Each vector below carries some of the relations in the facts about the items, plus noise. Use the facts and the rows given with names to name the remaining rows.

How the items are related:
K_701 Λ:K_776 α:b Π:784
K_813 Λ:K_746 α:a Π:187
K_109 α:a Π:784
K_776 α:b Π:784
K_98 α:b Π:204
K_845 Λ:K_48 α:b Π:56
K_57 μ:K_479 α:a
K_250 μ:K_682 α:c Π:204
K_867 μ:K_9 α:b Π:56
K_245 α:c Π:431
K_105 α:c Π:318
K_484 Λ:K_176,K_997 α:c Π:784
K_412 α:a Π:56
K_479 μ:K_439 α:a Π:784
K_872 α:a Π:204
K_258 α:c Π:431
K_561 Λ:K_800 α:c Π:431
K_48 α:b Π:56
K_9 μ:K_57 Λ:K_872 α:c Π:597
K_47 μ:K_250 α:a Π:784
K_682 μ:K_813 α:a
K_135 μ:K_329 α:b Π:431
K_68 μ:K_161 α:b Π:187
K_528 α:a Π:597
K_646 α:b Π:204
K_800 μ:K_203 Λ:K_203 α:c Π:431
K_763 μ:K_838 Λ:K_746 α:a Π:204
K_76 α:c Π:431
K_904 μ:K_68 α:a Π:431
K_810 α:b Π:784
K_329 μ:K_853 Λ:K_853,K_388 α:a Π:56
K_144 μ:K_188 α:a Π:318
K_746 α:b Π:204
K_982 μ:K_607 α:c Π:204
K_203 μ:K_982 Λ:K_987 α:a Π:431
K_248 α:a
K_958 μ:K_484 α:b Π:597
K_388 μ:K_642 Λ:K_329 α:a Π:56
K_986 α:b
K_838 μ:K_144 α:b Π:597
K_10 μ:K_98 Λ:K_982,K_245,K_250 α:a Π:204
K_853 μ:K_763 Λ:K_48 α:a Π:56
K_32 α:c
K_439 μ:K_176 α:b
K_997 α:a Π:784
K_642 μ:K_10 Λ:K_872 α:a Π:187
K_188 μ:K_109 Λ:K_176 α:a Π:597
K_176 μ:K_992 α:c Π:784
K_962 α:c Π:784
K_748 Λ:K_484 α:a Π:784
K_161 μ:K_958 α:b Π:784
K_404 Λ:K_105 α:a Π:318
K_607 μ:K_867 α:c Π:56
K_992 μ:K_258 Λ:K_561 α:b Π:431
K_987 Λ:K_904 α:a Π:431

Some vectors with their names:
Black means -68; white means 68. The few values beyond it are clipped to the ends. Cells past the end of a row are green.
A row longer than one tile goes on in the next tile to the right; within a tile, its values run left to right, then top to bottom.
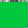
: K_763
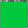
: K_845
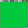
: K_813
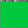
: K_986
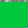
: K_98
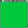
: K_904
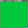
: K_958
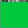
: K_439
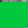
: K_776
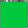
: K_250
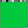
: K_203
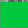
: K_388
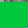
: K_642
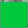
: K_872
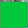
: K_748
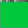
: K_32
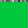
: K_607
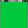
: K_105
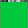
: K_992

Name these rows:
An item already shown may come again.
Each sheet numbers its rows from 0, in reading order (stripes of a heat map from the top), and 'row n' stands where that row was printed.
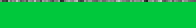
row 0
K_439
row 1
K_838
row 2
K_105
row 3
K_412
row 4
K_746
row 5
K_404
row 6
K_68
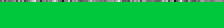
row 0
K_135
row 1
K_109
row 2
K_9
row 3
K_646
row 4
K_763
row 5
K_47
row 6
K_800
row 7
K_484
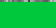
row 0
K_10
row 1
K_47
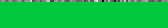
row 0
K_987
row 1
K_144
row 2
K_845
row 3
K_982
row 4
K_176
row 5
K_388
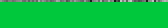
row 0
K_528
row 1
K_245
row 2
K_642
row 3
K_57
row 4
K_258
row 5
K_479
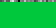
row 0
K_982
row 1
K_867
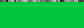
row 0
K_479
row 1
K_10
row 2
K_105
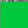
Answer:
K_48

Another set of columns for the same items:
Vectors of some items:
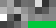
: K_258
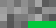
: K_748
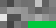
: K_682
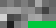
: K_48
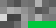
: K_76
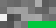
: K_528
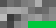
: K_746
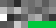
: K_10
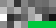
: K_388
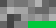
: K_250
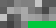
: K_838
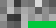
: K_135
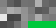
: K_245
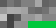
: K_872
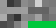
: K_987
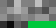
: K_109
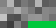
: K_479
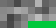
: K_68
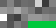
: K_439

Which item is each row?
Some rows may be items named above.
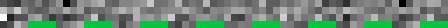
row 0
K_98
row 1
K_800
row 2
K_763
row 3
K_479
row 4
K_105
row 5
K_484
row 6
K_982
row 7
K_203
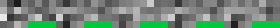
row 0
K_642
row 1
K_867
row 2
K_763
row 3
K_607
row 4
K_845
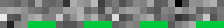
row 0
K_412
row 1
K_188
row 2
K_9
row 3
K_800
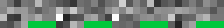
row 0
K_904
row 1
K_98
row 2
K_176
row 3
K_867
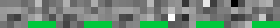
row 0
K_404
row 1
K_47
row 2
K_404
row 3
K_992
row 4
K_800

